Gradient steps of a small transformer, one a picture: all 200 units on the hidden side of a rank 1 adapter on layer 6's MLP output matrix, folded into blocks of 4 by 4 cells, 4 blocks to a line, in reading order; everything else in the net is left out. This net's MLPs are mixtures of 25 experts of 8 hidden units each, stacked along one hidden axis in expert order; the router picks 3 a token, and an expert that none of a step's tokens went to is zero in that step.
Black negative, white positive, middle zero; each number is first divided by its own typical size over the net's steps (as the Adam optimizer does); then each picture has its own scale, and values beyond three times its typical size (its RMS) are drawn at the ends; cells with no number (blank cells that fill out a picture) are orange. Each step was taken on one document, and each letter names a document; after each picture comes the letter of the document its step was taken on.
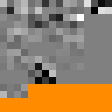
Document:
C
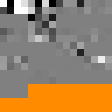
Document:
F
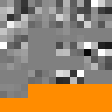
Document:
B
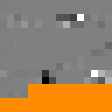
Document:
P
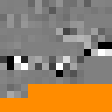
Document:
C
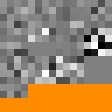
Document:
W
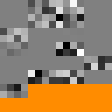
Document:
B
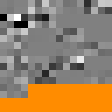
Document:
C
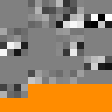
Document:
B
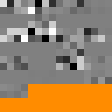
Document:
F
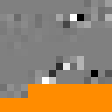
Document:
P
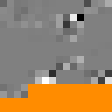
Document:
P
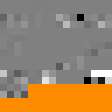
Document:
P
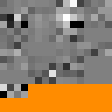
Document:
C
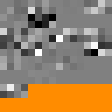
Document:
W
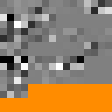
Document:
W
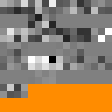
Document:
F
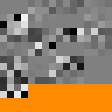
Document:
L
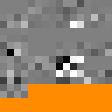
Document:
C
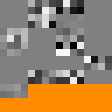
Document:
B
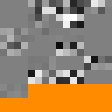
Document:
B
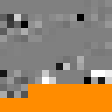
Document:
P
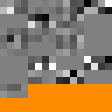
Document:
B
